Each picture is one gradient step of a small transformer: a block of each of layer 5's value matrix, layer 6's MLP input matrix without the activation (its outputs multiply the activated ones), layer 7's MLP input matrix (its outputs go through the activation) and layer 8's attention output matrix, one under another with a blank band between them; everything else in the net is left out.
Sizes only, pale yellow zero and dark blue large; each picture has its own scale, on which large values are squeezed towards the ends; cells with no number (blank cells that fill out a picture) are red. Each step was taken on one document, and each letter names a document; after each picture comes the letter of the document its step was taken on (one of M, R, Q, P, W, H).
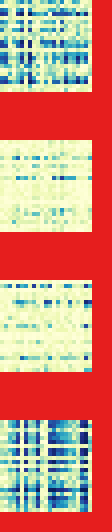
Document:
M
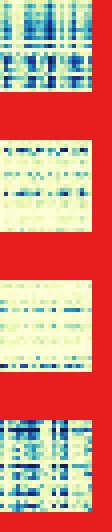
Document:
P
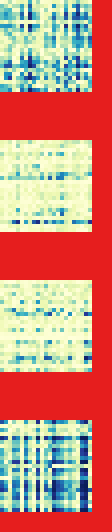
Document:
M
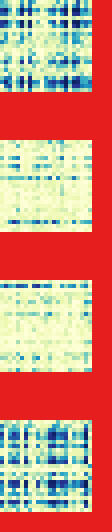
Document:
M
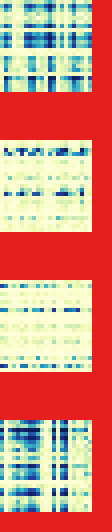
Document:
P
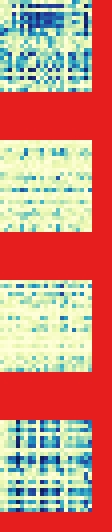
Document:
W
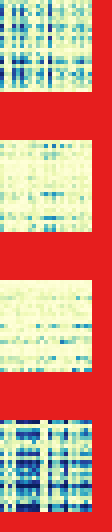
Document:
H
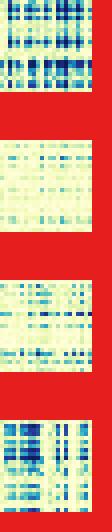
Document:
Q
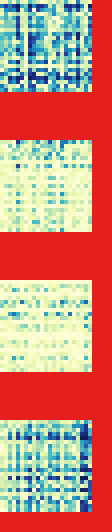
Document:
M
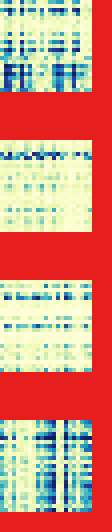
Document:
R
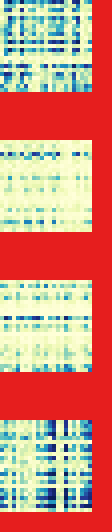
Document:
R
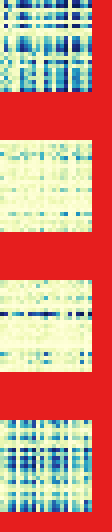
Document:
Q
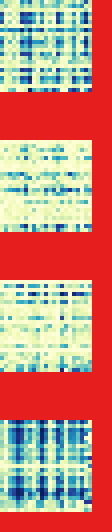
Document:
W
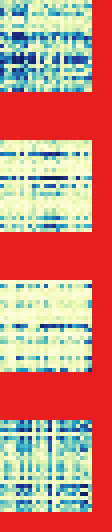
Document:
H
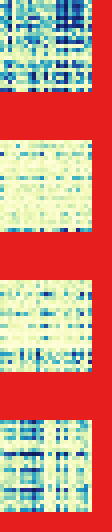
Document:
Q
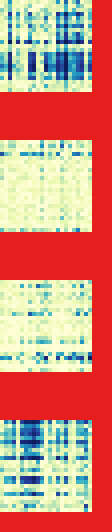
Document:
Q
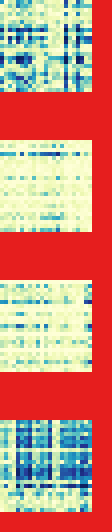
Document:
H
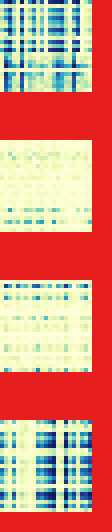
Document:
R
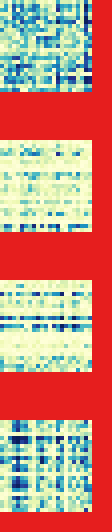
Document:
W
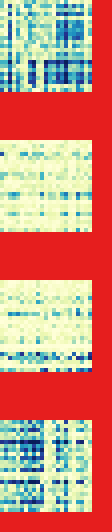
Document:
Q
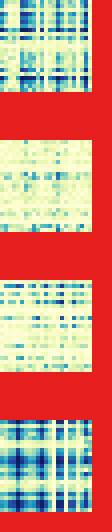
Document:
W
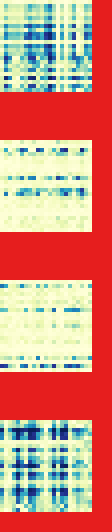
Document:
P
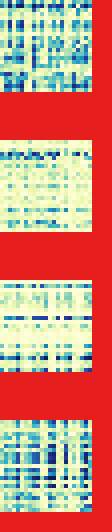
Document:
R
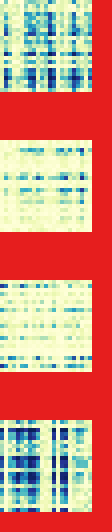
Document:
P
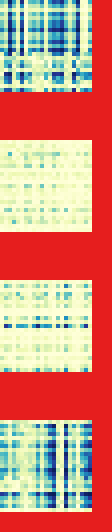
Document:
R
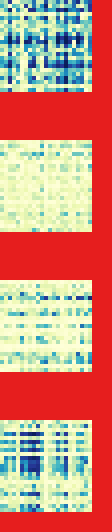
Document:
Q
